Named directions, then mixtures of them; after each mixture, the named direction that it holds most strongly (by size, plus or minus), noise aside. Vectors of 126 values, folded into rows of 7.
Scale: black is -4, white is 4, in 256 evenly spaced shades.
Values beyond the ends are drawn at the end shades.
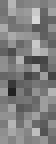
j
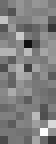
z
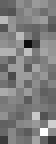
z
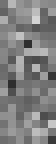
j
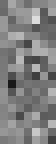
j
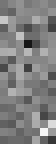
z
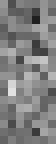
j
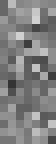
j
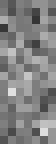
j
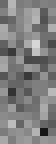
j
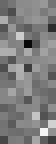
z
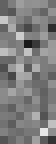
z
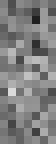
j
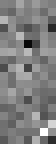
z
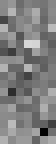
z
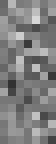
j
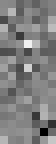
z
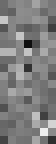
z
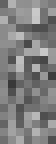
j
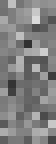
j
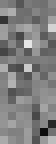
z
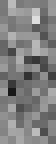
j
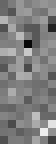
z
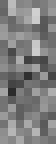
j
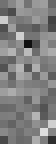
z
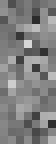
j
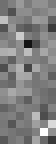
z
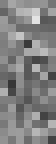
j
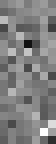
z
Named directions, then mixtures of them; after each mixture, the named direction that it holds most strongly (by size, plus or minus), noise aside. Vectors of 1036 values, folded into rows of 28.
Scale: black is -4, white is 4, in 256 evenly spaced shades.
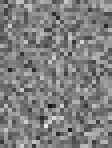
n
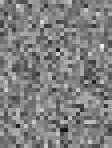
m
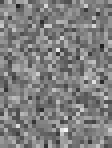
m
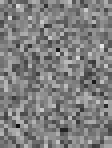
m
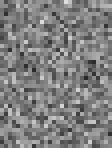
n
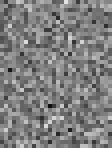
n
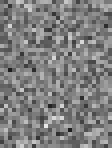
n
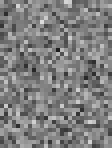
m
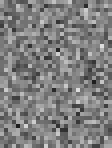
m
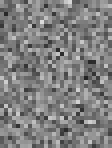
m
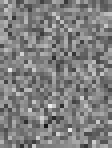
n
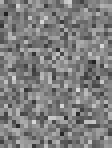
m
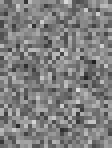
m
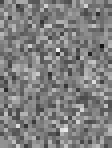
m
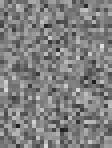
m
